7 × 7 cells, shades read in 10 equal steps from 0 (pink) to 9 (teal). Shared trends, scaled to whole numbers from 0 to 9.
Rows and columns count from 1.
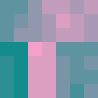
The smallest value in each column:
6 4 0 1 1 2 2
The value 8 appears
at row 5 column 1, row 6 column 1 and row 7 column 1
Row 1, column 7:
2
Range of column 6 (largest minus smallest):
5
